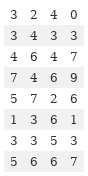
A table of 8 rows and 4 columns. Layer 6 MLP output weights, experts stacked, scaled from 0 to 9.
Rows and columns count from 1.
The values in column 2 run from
2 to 7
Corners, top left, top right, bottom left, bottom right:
3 0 5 7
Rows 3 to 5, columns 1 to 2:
4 6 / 7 4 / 5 7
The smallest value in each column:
1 2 2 0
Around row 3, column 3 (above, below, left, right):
3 6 6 7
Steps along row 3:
up down up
